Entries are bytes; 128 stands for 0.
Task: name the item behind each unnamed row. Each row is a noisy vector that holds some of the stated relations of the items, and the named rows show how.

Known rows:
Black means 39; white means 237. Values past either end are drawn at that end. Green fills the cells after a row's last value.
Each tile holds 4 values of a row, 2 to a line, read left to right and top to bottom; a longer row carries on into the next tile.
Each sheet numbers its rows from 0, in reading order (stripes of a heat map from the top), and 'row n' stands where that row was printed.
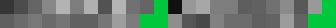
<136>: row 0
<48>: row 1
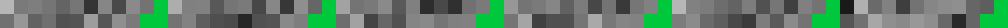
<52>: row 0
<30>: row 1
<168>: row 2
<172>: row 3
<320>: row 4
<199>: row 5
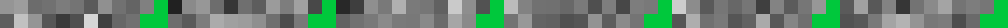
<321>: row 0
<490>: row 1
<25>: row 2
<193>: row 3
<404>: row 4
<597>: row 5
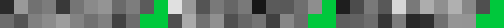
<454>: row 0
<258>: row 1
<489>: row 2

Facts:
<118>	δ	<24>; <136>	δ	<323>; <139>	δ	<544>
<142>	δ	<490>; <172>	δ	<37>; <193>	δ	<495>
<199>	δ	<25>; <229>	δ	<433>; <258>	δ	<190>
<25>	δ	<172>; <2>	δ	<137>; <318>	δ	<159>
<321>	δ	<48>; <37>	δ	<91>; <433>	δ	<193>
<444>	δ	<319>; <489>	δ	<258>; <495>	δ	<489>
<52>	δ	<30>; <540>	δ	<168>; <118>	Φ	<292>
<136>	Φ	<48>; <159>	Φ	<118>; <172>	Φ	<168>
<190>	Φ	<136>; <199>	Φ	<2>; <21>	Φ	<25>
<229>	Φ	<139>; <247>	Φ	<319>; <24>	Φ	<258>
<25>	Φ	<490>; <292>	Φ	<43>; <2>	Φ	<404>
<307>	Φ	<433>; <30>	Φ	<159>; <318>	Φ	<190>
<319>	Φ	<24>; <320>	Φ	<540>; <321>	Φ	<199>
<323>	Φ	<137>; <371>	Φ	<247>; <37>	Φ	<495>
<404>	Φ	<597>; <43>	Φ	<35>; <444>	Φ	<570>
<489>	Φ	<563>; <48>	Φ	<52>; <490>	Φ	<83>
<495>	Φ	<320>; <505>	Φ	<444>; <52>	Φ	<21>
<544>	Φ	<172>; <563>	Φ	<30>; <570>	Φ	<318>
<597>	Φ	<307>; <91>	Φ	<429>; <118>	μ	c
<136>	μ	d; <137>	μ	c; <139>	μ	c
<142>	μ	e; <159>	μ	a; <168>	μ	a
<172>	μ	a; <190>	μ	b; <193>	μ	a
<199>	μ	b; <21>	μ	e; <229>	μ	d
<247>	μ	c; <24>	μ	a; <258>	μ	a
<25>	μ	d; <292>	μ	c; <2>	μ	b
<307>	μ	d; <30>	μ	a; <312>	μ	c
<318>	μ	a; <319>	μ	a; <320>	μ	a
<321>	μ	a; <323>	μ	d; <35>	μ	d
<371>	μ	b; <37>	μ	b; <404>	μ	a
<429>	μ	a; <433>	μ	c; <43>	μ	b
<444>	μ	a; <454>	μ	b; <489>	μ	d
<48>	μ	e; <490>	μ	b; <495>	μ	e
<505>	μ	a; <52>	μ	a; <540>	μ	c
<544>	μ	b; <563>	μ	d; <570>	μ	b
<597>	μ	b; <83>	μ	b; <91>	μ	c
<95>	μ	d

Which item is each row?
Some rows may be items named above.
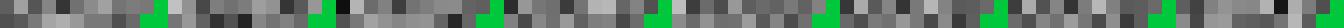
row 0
<597>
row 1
<505>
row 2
<199>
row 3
<37>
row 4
<312>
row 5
<570>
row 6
<570>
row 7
<35>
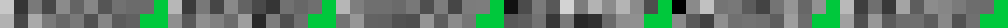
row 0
<292>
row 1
<540>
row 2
<193>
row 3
<489>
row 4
<21>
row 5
<91>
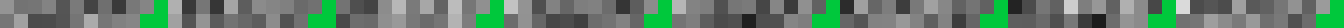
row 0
<172>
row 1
<91>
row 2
<307>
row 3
<444>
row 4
<30>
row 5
<190>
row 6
<563>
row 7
<247>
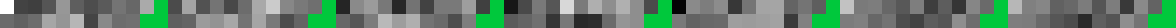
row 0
<433>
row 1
<371>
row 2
<83>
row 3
<489>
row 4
<544>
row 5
<429>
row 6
<159>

